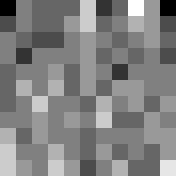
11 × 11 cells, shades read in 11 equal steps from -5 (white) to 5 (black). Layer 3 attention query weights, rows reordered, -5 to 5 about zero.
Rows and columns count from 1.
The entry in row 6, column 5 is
1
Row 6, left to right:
1 -2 0 -2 1 -1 1 -1 -1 0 0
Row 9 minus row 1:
-7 1 -2 -1 -1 4 -3 -1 5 0 -6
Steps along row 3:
up up same down down up up down down up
